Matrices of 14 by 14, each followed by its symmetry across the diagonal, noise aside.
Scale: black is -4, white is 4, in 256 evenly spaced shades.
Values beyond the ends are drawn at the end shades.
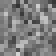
neither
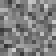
antisymmetric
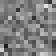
antisymmetric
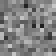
neither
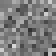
symmetric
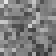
neither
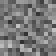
neither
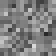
antisymmetric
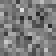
neither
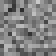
neither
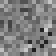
symmetric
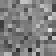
antisymmetric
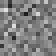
antisymmetric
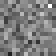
neither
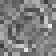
symmetric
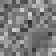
symmetric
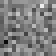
antisymmetric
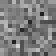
symmetric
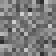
symmetric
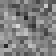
antisymmetric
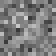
symmetric
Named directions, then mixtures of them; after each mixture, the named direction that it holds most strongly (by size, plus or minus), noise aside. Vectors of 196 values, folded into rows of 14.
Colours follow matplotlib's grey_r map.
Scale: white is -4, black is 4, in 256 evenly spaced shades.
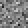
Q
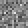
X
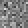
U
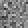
U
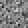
Q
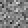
Q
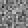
X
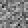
Q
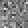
U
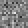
X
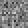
X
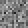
X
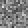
Q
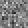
X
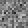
X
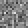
X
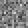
X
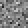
Q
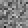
U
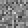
X
